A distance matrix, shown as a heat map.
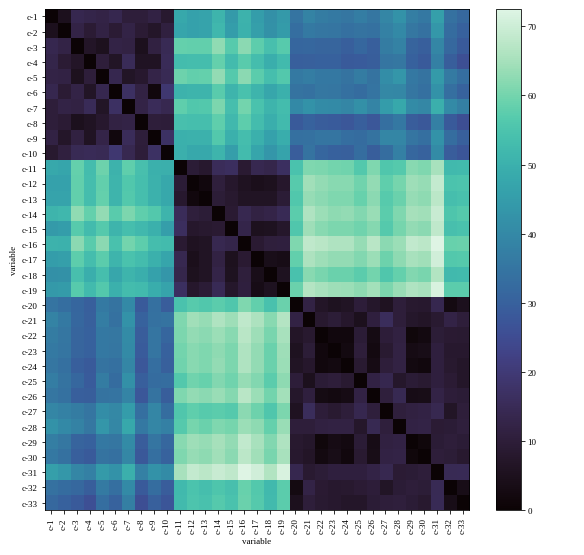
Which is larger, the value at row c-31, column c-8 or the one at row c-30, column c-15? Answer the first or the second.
the second
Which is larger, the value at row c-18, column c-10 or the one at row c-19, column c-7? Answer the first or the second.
the second
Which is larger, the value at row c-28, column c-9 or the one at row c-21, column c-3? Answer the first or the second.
the first
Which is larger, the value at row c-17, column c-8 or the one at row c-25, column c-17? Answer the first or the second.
the second
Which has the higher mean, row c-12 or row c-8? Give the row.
c-12
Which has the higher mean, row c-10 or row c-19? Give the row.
c-19
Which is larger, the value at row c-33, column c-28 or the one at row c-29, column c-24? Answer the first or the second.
the first
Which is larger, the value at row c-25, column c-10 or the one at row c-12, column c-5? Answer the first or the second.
the second
